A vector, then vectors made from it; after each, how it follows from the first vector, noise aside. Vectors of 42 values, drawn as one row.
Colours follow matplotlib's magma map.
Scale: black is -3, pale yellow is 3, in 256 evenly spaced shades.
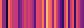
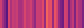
shrunk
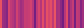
shrunk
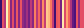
sign-scrambled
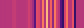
partly zeroed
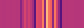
partly zeroed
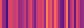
shrunk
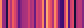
copied
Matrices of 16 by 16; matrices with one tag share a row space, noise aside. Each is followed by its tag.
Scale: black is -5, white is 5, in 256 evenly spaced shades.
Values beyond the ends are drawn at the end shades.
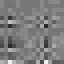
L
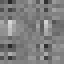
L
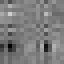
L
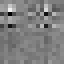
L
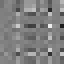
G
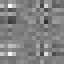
L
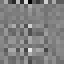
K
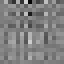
K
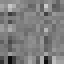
L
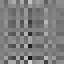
K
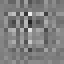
K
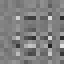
G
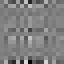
K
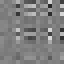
G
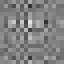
K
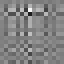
K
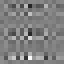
K
